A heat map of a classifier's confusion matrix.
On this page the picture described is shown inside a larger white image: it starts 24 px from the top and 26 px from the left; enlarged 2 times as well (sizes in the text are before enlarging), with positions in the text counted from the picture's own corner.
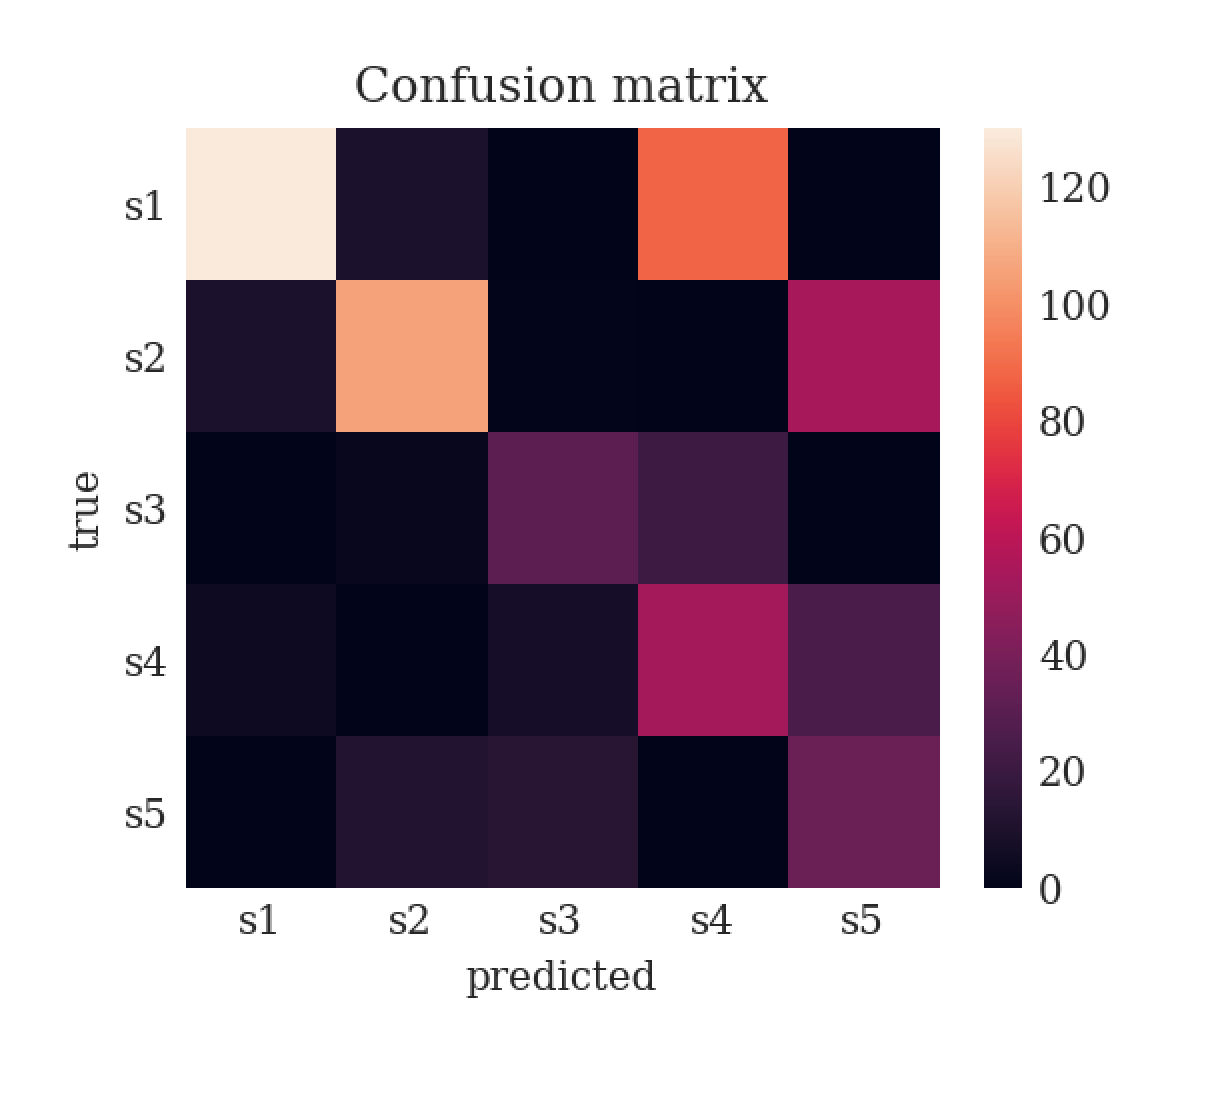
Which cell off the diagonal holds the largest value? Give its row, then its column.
s1, s4
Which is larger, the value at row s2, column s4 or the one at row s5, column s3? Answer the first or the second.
the second
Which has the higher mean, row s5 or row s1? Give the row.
s1
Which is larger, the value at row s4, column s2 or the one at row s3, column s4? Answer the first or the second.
the second
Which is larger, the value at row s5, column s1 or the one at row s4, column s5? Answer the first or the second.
the second
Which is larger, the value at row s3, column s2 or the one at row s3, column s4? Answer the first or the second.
the second
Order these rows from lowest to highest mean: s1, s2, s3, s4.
s3, s4, s2, s1
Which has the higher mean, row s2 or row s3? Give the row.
s2
